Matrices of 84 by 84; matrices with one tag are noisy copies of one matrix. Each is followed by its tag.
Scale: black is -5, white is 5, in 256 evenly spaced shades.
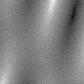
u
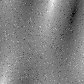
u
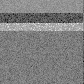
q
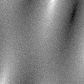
u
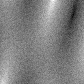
u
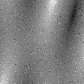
u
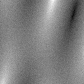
u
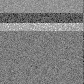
q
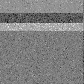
q
